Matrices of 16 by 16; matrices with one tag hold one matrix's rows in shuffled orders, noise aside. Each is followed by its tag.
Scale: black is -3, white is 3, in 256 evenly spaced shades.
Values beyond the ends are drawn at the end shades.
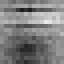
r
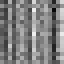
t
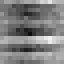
r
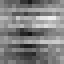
r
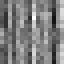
t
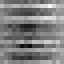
r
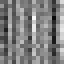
t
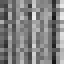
t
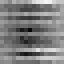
r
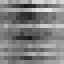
r
